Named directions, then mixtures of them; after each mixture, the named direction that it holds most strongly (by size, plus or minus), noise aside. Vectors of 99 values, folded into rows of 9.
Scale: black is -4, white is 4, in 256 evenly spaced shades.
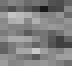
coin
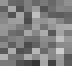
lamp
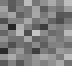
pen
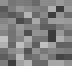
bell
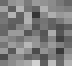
lamp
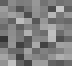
bell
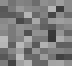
bell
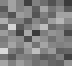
pen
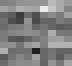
coin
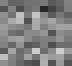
lamp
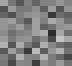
bell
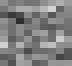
bell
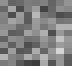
lamp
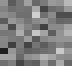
pen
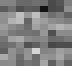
coin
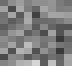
lamp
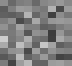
bell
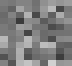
bell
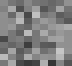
lamp
